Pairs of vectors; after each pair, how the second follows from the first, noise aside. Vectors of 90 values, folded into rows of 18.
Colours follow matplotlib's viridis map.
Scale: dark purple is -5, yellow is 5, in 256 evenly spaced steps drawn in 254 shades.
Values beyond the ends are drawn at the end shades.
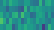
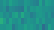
shrunk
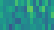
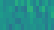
shrunk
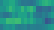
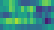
scaled up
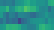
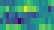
scaled up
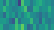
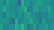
shrunk
